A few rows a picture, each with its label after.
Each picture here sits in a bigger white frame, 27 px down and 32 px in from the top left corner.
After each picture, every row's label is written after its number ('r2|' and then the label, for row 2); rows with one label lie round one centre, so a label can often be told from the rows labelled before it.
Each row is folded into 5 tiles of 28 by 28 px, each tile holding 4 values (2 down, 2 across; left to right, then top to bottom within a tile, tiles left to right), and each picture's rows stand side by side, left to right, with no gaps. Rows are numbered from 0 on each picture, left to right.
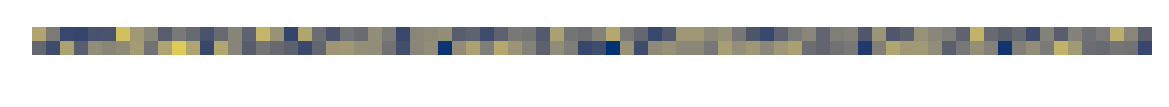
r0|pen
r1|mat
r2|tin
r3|tin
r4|pen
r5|tin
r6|tin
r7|tin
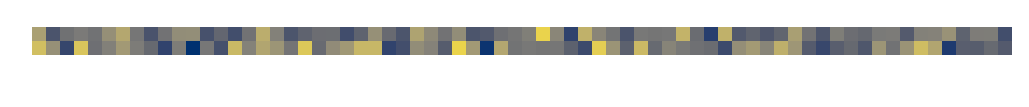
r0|mat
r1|pen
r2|tin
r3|mat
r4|mat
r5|tin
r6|tin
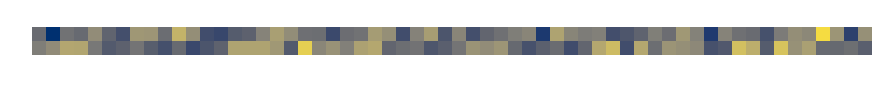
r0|tin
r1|pen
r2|tin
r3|tin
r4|mat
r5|mat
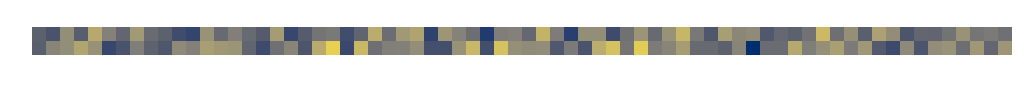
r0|tin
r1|tin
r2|mat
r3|mat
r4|mat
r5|pen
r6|pen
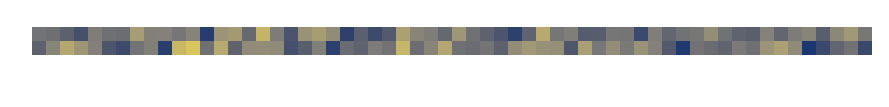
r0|tin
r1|mat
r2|pen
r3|pen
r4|tin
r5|tin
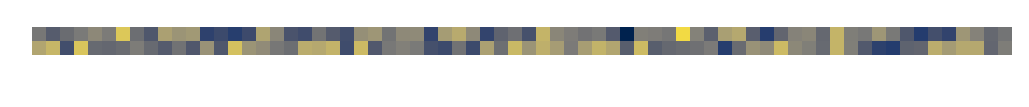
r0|mat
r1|pen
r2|mat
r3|pen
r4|mat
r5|tin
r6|pen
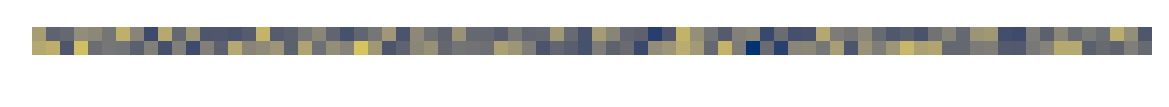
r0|mat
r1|pen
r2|tin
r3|tin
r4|pen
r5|pen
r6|tin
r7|tin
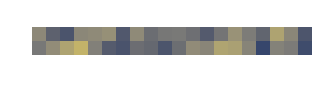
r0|tin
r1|tin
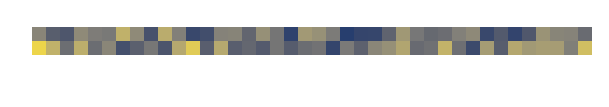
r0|mat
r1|mat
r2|pen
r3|pen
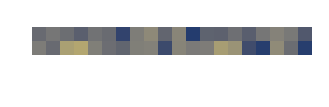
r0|tin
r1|tin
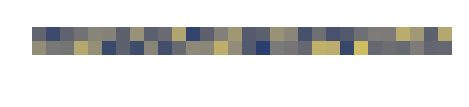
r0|tin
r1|tin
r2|mat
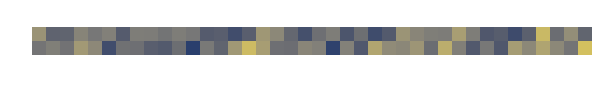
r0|tin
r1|pen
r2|pen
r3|pen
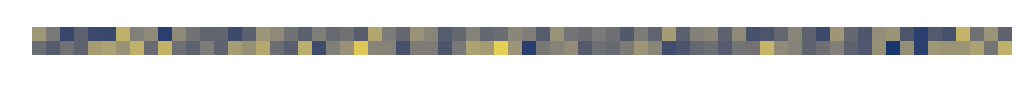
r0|pen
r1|pen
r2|tin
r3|tin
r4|tin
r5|tin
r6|pen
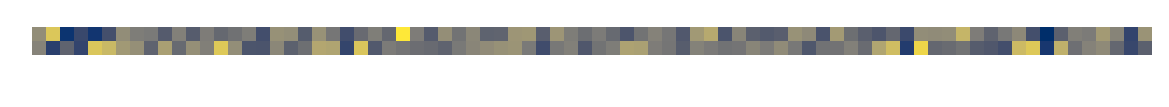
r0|pen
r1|tin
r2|mat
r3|tin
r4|tin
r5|tin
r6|mat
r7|mat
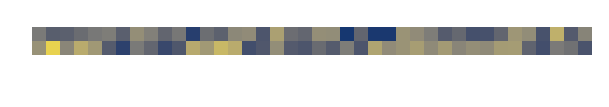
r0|tin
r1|tin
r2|pen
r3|tin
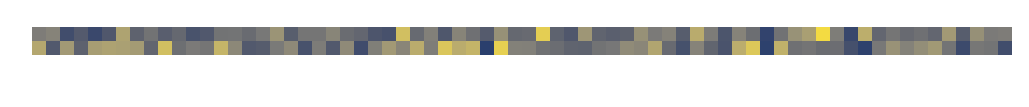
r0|pen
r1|tin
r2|pen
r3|mat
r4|tin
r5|mat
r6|tin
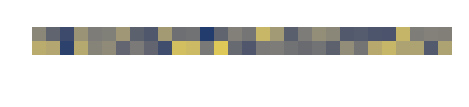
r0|mat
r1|mat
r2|pen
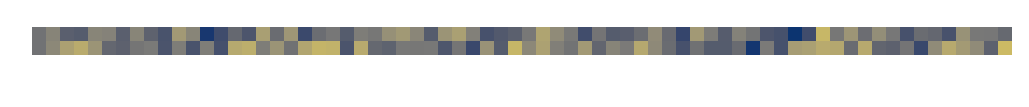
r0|tin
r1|pen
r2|mat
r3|pen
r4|tin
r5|pen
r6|pen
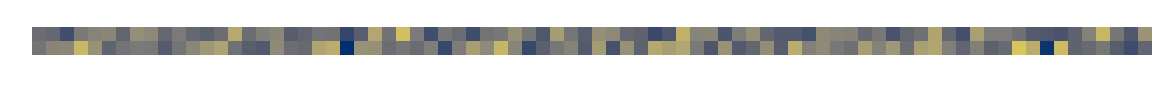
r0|tin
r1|tin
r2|mat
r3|tin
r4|pen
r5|pen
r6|tin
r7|mat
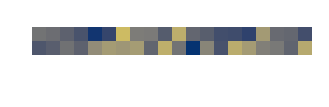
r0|pen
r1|pen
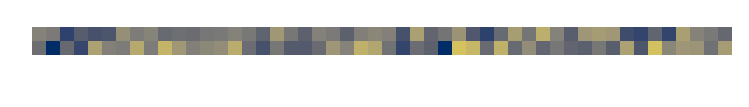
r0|pen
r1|tin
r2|tin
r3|mat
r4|pen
